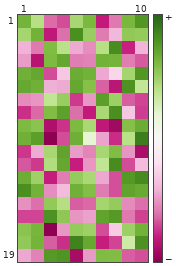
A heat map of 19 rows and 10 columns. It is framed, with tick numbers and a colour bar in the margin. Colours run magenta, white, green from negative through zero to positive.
Seam: none. Average level on the scale: 50%. Histogram: two levels. Grain: checkered.
